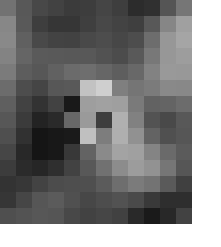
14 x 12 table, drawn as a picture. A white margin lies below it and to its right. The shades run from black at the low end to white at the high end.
Calmest part: top middle. Mirror symmetry: none. Odd patch: rougher, in the centre. Roughest part: centre.
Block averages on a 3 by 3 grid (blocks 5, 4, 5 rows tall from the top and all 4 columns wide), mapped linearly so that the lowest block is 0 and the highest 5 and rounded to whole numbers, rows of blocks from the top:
214 / 053 / 022
